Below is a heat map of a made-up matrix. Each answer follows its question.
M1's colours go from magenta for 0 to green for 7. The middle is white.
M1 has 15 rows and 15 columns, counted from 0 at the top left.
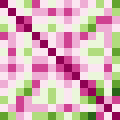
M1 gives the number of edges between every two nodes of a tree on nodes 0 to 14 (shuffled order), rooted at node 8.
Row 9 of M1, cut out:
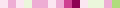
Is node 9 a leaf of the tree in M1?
yes
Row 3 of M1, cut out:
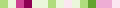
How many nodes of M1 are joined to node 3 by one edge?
1
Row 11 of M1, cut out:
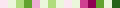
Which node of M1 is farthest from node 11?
14
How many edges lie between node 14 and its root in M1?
4
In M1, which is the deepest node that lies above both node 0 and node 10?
4
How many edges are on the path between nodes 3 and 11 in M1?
6
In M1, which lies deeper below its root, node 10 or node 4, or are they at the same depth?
node 10
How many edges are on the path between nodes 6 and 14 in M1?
6
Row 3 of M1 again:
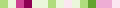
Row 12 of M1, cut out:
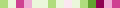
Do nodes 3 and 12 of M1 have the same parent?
yes
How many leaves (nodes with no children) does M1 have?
8
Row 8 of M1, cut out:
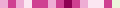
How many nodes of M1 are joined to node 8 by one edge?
6
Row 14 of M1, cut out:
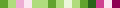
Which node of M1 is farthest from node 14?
11
